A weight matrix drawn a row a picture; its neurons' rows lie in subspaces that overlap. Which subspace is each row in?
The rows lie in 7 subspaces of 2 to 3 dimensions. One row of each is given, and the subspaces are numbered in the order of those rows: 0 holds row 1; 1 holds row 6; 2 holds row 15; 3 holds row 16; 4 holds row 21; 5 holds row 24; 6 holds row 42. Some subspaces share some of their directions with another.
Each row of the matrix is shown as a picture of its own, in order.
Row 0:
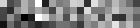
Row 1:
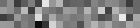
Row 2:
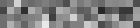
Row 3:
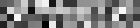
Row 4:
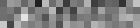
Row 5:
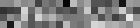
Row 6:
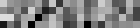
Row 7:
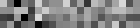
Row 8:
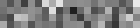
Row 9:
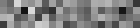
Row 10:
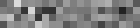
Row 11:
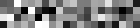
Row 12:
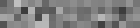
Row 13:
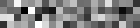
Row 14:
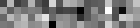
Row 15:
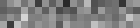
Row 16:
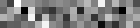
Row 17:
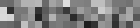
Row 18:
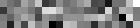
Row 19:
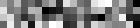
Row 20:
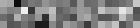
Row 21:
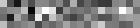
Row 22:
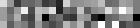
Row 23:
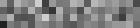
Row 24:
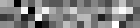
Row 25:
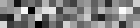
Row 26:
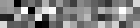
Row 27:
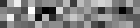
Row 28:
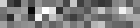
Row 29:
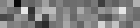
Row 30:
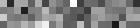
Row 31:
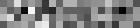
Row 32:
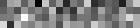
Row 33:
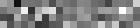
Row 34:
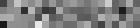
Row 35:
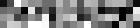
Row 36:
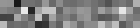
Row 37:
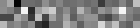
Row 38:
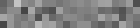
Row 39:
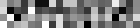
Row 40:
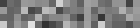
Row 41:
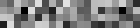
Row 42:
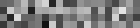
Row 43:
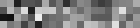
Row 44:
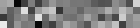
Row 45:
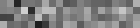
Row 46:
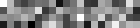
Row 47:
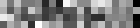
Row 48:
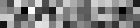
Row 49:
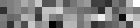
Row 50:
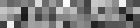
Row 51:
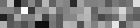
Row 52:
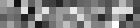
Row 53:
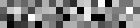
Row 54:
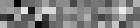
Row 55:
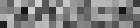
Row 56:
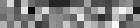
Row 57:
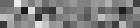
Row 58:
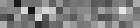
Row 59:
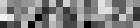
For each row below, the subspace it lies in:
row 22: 0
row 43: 1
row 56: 5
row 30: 4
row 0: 2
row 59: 1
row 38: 6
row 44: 6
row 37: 3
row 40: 1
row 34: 6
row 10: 4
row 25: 3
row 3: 6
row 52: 5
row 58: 4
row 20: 1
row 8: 5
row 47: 0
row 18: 0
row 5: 2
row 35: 1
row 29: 3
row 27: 4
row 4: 5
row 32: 5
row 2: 1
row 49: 0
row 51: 4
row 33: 0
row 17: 1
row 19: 0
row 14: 6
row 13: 3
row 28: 4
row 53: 3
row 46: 1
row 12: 0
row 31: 6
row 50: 2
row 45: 0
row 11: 3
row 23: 2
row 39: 6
